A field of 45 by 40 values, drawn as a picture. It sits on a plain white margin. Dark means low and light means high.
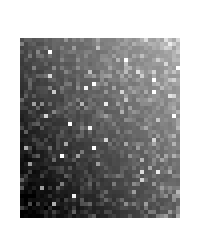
On average the colour sits 40% of the way up the scale. The ninth with the highest average is the top right. The ninth with the lowest average is the bottom left. The field climbs toward the top right. No regular stripes run through it. Neither half mirrors the other. The grain is fine, like static.
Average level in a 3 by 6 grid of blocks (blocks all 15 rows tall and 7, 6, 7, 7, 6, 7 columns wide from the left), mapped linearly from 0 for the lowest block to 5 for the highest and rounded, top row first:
233445 | 122334 | 011223
